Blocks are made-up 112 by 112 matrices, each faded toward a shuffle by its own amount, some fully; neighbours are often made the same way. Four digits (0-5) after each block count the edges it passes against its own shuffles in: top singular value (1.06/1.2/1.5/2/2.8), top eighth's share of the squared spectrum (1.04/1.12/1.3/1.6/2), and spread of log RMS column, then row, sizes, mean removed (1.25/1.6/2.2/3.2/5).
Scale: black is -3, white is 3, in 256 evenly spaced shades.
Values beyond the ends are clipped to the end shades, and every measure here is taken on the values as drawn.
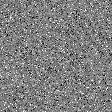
0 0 0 0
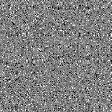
4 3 2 2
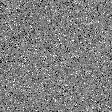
1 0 0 0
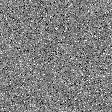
0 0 0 0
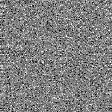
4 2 1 1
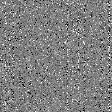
2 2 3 0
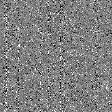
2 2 3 0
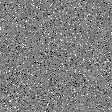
0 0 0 0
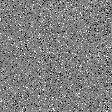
0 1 1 0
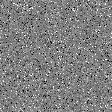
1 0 0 0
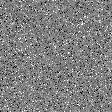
0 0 0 0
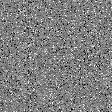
0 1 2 0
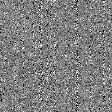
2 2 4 0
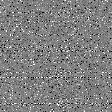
4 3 0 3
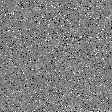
2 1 0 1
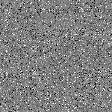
3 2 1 2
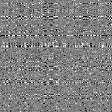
5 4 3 4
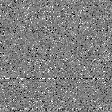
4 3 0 2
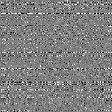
5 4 2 4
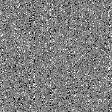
1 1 3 0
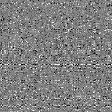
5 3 1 3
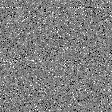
1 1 0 1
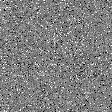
1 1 0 1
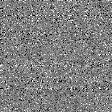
2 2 1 3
